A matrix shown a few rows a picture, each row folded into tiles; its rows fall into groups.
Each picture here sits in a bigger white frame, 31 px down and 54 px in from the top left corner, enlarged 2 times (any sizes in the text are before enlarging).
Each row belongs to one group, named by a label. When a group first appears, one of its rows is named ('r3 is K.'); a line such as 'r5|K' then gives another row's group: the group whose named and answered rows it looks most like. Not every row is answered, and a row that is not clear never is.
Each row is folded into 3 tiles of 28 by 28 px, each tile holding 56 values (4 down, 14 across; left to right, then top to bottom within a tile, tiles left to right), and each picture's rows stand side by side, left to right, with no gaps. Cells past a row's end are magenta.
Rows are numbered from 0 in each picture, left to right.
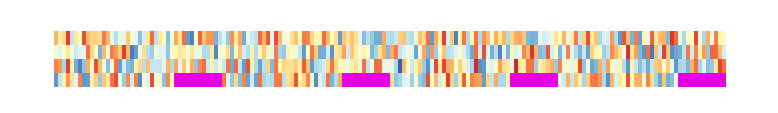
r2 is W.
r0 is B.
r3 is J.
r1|W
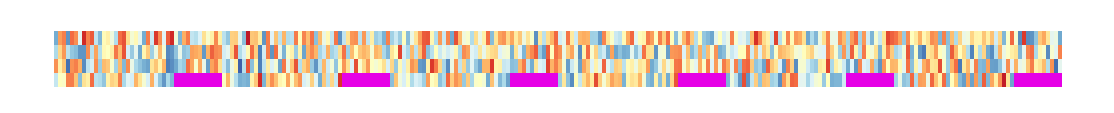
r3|W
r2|J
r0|J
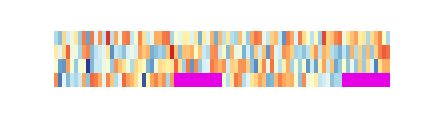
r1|J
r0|W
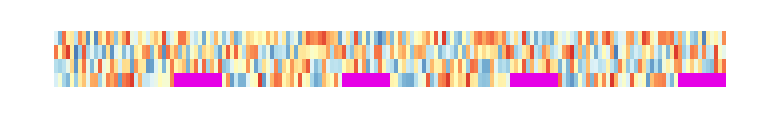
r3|W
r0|W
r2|W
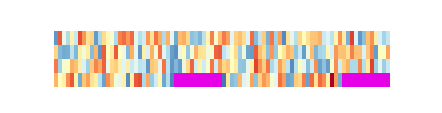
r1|B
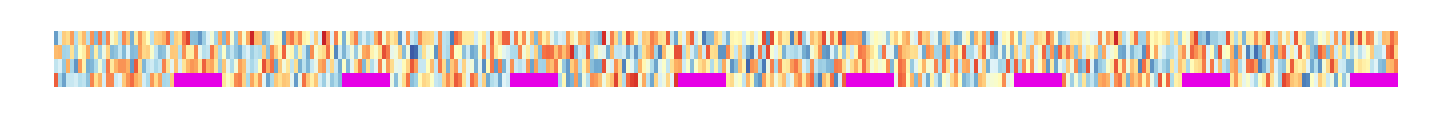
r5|B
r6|W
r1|J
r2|J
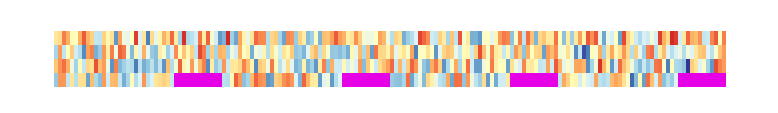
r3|J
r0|B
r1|J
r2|J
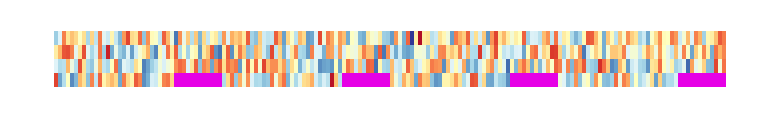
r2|J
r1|B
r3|J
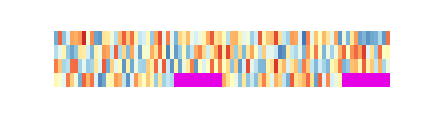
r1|W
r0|J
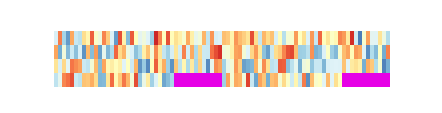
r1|B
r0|J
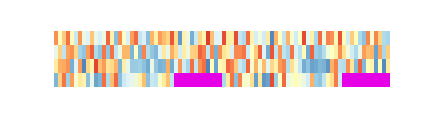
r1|B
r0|B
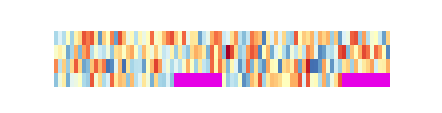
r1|W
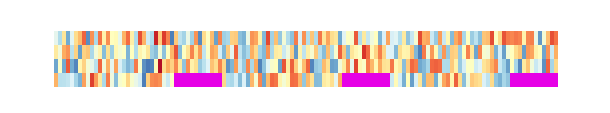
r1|W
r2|J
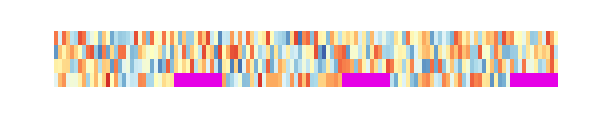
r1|W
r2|J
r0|B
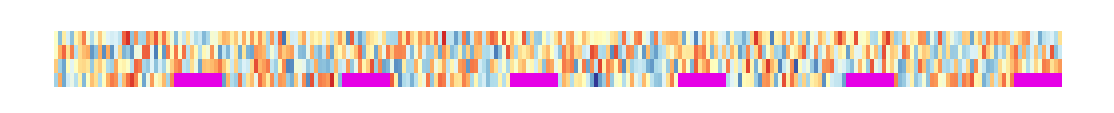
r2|W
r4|J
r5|W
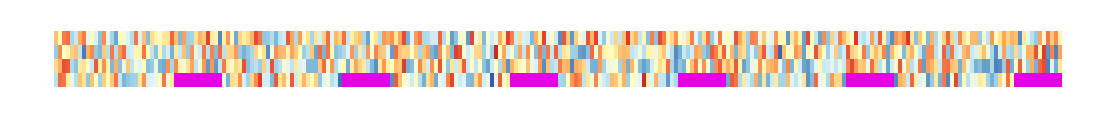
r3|J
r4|B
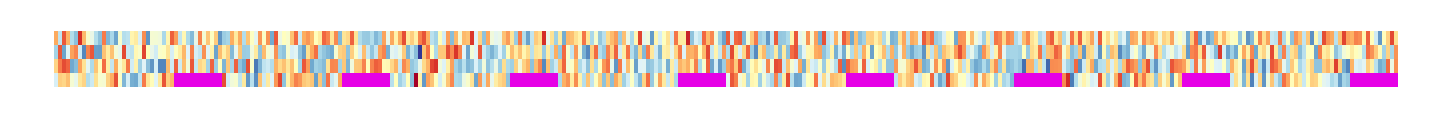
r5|J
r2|B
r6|W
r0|B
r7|J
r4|B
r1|W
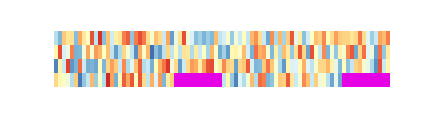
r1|J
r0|W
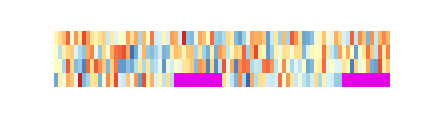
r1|J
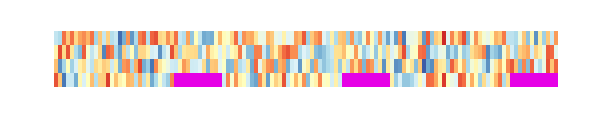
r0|W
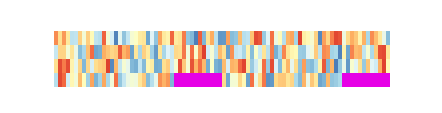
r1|J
